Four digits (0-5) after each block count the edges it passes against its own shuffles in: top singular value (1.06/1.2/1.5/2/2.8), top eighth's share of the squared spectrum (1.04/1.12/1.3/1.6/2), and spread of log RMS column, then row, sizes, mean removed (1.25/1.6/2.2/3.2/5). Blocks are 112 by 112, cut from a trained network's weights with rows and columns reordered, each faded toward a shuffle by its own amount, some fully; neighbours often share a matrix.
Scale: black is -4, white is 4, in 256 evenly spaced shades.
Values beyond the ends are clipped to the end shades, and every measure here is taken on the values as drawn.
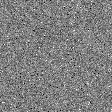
0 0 0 0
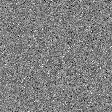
1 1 0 0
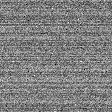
4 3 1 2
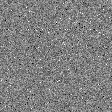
1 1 0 0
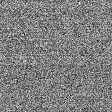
2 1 0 0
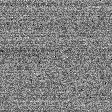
3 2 0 0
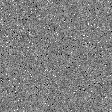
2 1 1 0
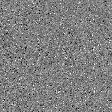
3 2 0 1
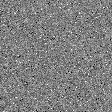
1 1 0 0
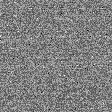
2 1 0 0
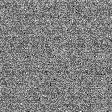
2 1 0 0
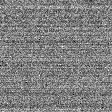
4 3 0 1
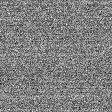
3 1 0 0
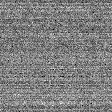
4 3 1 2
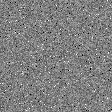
0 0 0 0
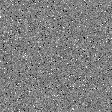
2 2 0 0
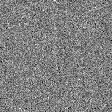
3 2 0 1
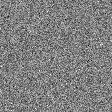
0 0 0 0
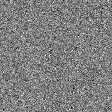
1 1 0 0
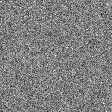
0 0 0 0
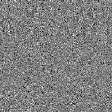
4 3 2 2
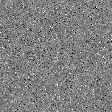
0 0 0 0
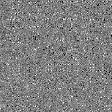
4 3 2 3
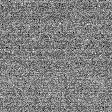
3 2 0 0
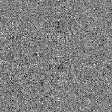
3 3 2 2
